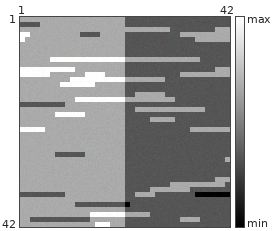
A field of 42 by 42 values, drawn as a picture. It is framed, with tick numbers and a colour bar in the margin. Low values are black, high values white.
Seam: vertical, 50% of the way across, the left part higher. Ninth with the highest average: top left. Grain: streaks across.
